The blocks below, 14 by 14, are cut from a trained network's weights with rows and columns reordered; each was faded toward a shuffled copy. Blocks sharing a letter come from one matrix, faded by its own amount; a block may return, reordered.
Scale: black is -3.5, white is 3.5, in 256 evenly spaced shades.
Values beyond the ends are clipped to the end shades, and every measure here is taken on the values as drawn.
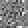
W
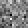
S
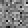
W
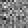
S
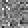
W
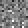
W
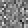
W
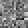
S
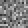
S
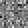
W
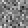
W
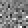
W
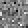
W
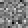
S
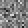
W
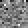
W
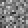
S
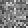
S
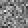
S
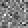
W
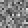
S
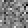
W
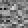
S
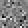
W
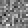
S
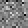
W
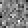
W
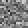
S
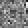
S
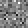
W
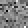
W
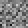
S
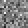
S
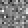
W
